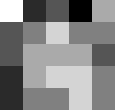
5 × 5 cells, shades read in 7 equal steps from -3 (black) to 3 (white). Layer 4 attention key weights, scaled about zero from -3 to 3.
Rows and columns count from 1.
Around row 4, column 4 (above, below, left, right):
1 2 2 0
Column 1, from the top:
3 -1 -1 -2 -2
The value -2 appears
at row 1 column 2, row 4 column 1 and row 5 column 1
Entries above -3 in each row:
4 5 5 5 5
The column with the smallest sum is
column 1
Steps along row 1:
down up down up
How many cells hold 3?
1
